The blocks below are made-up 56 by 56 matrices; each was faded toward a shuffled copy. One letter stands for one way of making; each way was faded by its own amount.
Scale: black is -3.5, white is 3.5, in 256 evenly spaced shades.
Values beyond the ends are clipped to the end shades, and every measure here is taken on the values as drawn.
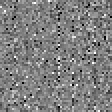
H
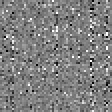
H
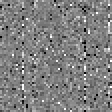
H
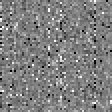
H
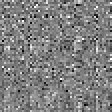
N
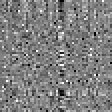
N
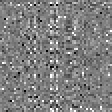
N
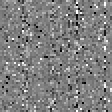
H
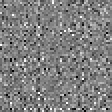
N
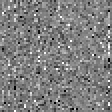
H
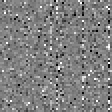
H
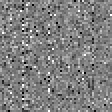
H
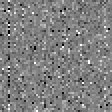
H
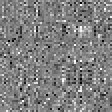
N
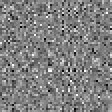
N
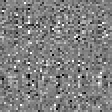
N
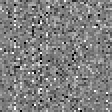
H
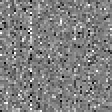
H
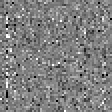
H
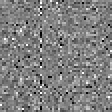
N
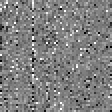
H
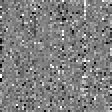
H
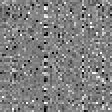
N
